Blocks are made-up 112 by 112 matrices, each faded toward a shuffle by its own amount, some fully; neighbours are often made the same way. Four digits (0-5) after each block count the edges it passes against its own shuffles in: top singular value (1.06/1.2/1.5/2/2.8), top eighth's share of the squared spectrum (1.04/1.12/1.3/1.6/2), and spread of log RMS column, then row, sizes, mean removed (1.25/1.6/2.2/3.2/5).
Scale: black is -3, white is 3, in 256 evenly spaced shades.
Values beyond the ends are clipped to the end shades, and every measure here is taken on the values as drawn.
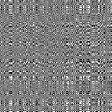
5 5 4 4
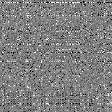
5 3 2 3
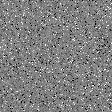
0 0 0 0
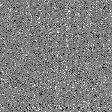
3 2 0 1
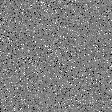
0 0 0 0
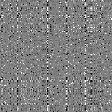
5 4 3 3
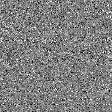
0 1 0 3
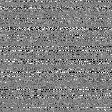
2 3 0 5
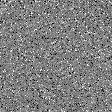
0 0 0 1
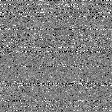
2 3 0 4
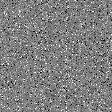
1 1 1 0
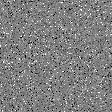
0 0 0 0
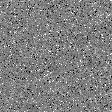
0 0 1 0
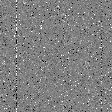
3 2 2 0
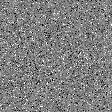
2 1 0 0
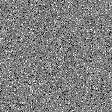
0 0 1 0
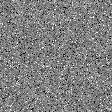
0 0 0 0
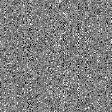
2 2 4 0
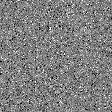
2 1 0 0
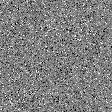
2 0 0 0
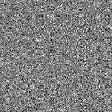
4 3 2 2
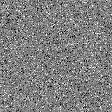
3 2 0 0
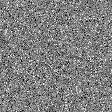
1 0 0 0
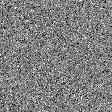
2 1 0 0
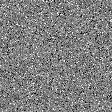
0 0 0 0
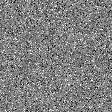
1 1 0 0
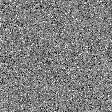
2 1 0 0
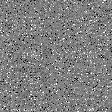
3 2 0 0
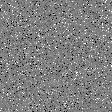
0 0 0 0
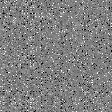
4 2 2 1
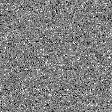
1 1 0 2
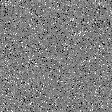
3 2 1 0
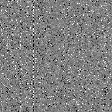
4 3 2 1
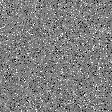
2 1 0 0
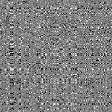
5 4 3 3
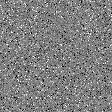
2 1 0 0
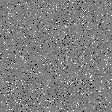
3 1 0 0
